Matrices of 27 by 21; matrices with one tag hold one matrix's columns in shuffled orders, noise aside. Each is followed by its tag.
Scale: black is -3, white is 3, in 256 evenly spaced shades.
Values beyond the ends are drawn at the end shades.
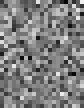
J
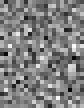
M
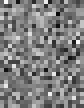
J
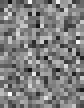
J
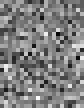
M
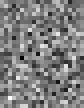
M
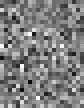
M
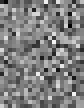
J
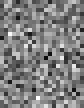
M
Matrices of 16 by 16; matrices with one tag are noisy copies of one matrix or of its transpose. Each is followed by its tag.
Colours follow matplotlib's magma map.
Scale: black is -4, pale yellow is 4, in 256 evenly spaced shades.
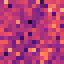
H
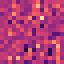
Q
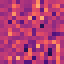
Q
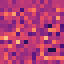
Q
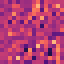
Q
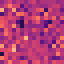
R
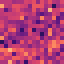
H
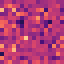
R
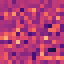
Q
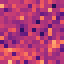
H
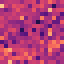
H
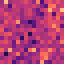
H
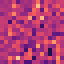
Q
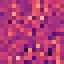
Q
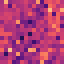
H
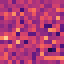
Q
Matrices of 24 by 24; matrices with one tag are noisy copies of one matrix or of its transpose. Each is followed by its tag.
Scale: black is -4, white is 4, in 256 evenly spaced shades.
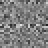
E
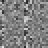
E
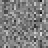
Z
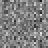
Z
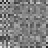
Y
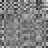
Y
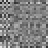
Y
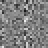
E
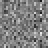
Z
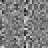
E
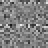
E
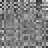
Y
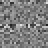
E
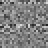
E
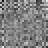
Y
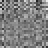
Y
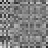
Y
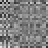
Y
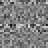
E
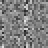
E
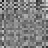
Y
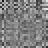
Y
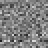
Z
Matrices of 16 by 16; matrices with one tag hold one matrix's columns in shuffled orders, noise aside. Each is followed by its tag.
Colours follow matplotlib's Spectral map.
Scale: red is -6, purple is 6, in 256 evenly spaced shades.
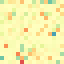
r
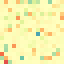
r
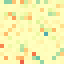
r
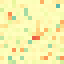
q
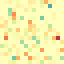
q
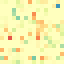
q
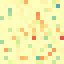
q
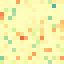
q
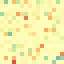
r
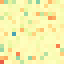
r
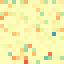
r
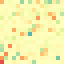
r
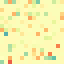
r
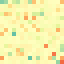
r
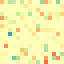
r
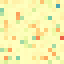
q
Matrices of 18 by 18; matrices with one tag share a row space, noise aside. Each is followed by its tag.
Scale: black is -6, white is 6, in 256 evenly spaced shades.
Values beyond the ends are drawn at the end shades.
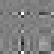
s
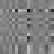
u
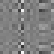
s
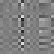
s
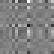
u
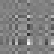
u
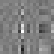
s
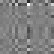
u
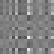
u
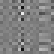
s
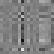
s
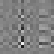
s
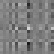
u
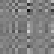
u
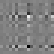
u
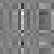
s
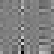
s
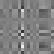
s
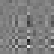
u
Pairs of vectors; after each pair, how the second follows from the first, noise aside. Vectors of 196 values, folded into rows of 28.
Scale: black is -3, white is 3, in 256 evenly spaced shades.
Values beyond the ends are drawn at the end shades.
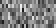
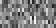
reversed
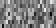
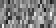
negated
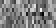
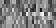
negated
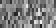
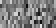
negated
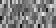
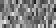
reversed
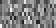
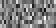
reversed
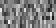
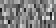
negated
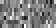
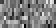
negated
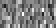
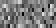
sign-scrambled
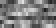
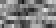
negated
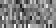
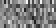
reversed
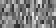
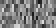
negated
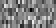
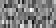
negated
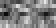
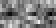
reversed
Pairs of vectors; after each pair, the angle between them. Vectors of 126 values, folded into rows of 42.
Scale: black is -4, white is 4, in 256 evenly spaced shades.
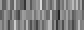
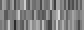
nearly opposite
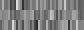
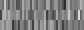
partly opposed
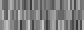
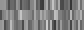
orthogonal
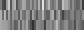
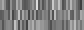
partly opposed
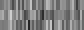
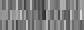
partly aligned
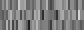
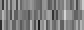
orthogonal
